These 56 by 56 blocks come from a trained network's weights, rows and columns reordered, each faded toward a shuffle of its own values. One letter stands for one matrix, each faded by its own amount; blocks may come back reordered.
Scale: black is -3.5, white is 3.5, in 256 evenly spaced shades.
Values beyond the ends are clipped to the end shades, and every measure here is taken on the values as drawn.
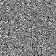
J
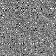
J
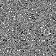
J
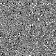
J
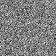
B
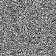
B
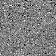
J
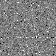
J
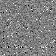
J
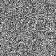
B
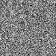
B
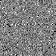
J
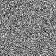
B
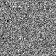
B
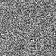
B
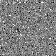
J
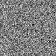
B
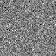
B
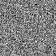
B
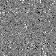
J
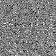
J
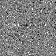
J
